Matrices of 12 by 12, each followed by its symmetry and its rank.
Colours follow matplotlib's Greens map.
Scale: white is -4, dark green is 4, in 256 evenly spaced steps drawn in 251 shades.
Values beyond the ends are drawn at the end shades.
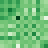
symmetric, rank two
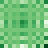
symmetric, rank one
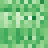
neither, rank two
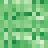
neither, rank two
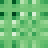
symmetric, rank one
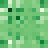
symmetric, rank two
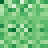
neither, rank two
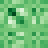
symmetric, rank two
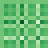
symmetric, rank one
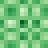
symmetric, rank one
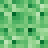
symmetric, rank two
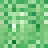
neither, rank two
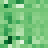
neither, rank two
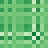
symmetric, rank one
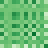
symmetric, rank two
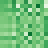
neither, rank two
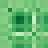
symmetric, rank two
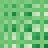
symmetric, rank one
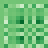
symmetric, rank one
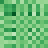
symmetric, rank two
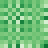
symmetric, rank one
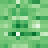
neither, rank two
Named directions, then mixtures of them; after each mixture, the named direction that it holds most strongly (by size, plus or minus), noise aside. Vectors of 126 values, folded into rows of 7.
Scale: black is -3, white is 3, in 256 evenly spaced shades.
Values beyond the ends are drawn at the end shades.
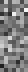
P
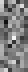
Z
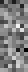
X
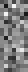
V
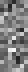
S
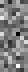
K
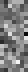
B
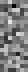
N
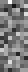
N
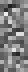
N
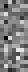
V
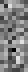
S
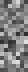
B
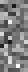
N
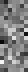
B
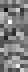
N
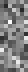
B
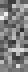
K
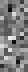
P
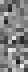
S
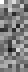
X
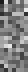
P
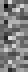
N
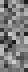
B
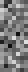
K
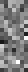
B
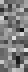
S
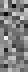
V
